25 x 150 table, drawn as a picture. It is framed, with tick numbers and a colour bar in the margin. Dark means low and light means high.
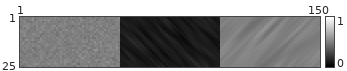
It is made of 1 by 3 panels. Panel 1,1: middling, fine-grained, faint in contrast. Panel 1,2: very low, slanting down to the right, faint in contrast. Panel 1,3: middling, slanting up to the right, faint in contrast.
